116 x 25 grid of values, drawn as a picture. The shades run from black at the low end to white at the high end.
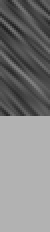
It is made of 2 by 1 panels. Panel 1,1: low, slanting down to the right. Panel 2,1: high, flat.
